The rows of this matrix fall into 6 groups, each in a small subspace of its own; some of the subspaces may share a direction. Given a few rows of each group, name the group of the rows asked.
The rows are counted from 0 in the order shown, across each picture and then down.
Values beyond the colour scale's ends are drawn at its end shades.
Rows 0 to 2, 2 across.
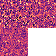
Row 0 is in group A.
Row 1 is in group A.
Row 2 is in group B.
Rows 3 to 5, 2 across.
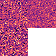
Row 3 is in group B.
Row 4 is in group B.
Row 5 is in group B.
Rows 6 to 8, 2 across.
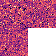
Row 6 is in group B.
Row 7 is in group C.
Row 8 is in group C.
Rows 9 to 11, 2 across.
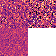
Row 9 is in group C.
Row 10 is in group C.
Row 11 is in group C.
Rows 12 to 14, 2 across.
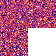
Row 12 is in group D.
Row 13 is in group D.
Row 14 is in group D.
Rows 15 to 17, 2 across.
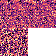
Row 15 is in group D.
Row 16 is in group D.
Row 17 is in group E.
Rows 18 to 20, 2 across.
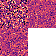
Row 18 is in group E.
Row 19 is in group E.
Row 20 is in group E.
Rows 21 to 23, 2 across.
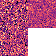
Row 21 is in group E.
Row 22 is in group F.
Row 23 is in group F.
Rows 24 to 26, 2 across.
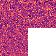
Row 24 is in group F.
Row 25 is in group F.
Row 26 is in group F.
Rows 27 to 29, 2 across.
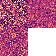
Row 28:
B
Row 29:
E
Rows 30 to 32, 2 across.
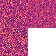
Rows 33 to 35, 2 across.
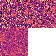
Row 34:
C
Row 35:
F
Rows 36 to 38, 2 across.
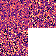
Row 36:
F
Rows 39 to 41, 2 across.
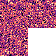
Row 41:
B
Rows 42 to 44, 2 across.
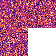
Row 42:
A
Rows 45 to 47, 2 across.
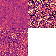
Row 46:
D
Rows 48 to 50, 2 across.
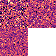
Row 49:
C
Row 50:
F
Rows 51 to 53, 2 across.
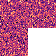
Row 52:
A
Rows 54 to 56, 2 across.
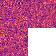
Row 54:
B
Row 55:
E
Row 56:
F
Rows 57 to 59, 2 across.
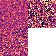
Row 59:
B
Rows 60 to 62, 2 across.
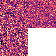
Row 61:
B
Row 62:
D
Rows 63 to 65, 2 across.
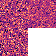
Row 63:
E
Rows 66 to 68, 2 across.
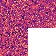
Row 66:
B
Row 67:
B
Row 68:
B
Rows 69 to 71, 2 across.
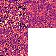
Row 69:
C
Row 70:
F
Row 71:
C
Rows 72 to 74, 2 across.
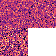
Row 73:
D
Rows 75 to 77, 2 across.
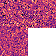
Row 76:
B
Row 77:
E
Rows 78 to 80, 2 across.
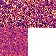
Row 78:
B
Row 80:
F
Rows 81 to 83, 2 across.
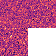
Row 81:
E
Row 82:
C
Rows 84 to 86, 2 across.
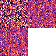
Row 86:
D
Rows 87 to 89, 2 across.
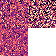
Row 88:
B
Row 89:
C
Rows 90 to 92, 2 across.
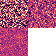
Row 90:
B
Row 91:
D
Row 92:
F
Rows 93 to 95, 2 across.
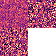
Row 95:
A
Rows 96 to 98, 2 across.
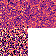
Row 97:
B
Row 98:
C
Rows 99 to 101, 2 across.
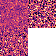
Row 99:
F
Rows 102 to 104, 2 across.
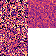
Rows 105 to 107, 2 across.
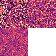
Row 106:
E
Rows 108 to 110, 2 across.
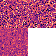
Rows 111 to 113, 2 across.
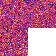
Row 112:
E
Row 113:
B
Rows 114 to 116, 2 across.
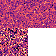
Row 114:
D
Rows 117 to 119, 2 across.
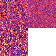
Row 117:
D
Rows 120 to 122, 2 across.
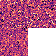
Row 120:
A
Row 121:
B
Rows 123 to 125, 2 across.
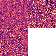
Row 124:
F
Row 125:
F
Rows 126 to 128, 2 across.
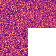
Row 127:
C
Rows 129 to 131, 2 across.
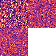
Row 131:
E
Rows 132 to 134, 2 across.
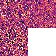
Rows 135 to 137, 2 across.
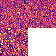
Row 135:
C
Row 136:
C
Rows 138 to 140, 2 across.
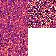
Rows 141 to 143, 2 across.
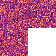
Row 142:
C
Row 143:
D
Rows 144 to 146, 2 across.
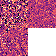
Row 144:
C
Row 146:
D
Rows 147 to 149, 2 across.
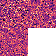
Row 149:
F
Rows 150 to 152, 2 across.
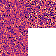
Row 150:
F
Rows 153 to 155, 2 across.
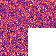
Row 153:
F
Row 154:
C
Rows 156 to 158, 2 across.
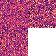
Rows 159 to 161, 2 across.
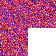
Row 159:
F
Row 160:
B
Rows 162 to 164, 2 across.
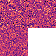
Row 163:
F
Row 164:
E
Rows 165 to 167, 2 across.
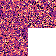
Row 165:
C
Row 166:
F
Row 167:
B
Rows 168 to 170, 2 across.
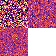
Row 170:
E
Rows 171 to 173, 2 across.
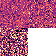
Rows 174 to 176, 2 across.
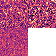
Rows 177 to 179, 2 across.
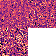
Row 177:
A
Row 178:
E
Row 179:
F
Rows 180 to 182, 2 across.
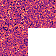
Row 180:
B
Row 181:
E
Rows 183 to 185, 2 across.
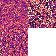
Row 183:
B
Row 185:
C
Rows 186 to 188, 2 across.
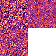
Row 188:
E
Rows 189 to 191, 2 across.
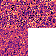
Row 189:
E
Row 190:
C
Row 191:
C
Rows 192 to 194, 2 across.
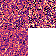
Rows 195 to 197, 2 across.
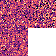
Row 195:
D
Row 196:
B
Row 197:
C
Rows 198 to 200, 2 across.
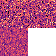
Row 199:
E
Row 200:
A
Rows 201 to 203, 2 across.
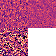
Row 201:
A
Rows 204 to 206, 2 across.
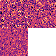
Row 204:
A
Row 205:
F
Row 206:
A
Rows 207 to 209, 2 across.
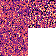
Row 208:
E
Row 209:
C
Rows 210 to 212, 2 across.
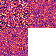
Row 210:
F
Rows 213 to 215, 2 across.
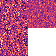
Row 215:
D
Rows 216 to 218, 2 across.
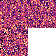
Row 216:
A
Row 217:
B
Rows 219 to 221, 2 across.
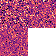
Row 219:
D
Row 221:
E
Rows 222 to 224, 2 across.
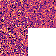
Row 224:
F
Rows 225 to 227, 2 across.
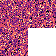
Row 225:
E
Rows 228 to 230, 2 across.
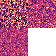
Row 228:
A
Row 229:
B
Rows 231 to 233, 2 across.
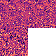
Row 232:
F
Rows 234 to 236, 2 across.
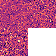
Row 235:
E
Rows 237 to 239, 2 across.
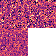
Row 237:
A
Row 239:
C
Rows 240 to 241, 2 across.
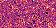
